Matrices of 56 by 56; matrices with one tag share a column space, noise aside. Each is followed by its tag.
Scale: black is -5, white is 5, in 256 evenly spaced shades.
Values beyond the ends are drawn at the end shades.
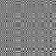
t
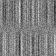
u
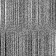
u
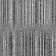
u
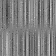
u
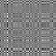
t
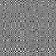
t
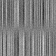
u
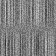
u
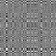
t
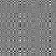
t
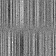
u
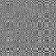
t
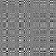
t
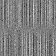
u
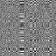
t
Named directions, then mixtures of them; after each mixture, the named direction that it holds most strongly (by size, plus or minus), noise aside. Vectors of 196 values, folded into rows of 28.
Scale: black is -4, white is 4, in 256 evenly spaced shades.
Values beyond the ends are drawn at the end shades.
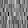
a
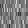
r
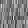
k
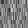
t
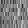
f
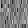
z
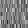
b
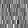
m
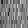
f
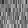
t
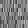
k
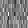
a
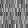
r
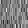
b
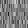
a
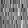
f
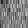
t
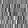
m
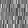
m
